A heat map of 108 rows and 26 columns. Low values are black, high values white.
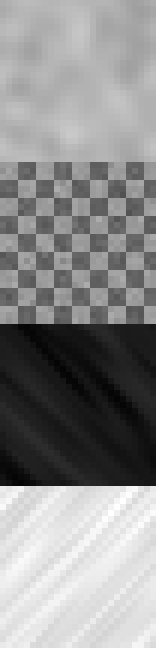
It is made of 4 by 1 panels. Panel 1,1: high, blotchy, faint in contrast. Panel 2,1: middling, checkered, strong in contrast. Panel 3,1: very low, slanting down to the right, faint in contrast. Panel 4,1: very high, slanting up to the right, faint in contrast.
